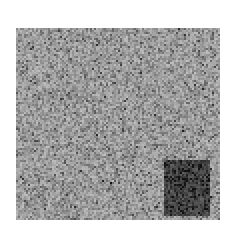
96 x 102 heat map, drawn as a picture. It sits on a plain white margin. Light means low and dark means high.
Histogram: skewed, a long tail of high values. Ninth with the highest average: bottom right. Mirror symmetry: none. Odd patch: higher, in the bottom right.
